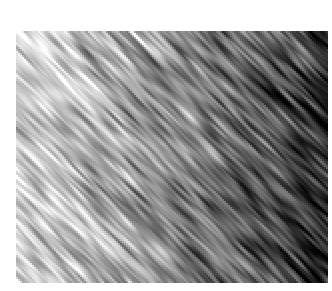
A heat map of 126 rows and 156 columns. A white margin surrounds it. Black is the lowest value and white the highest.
Grain: diagonal, down to the right. Lone odd cells: none. Average level on the scale: 50%. Slope: up to the left. Odd rows or columns: none.
